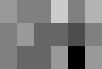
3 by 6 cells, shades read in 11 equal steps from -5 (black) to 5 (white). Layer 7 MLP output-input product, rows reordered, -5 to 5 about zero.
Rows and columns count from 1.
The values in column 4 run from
-1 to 3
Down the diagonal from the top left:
1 1 -1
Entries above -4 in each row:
6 6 5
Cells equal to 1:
4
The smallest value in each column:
0 -1 -1 -1 -5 0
